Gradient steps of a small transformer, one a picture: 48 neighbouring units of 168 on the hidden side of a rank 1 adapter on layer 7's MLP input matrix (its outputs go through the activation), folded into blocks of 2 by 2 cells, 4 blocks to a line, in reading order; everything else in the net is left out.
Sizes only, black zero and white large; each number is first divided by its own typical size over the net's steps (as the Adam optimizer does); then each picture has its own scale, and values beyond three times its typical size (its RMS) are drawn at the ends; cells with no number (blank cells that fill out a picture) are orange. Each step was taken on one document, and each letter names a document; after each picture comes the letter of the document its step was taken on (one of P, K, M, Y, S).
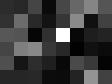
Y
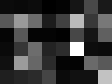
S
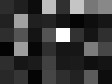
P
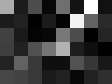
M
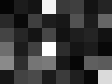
S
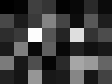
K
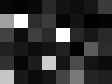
P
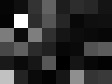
P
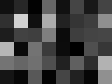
S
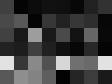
K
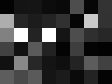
S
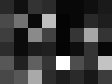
K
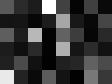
M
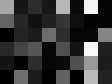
M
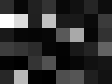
P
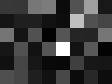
M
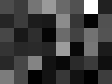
M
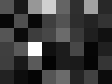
M
